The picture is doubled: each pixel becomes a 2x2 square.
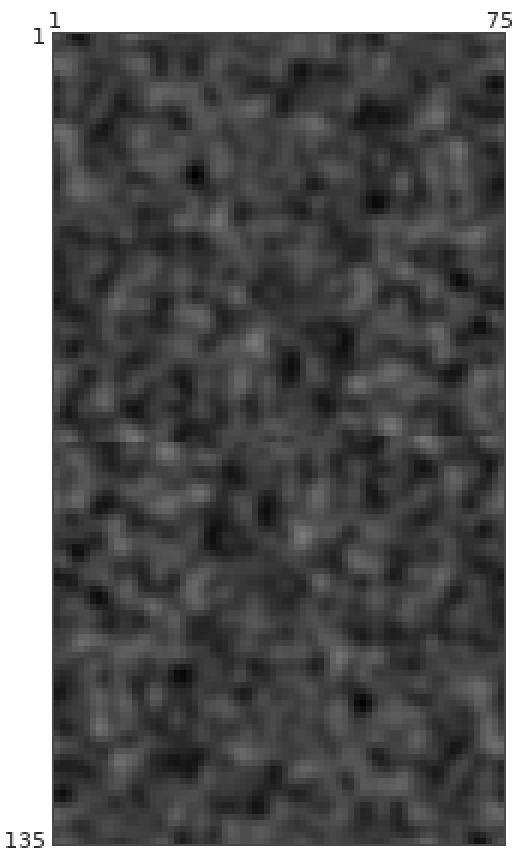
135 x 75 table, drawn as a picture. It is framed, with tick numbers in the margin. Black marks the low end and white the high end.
Odd rows or columns: none. Histogram: bell-shaped. Symmetry: a half turn. Grain: blotchy.
